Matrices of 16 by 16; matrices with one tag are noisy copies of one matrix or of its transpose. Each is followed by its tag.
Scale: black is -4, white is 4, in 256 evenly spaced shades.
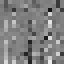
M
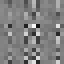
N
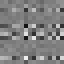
N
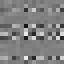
N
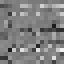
M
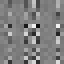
N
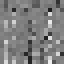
M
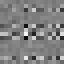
N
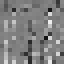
M
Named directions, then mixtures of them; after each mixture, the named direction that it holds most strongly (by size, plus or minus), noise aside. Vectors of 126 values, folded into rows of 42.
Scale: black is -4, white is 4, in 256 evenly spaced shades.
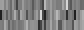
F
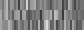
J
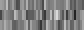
F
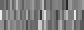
F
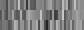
J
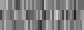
F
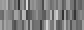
J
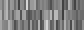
J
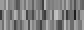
F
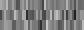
F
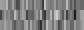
F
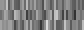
J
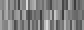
J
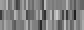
F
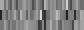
F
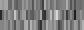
F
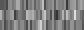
F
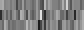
F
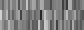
J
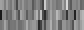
F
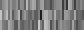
J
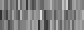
J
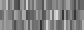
J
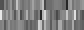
F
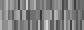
J
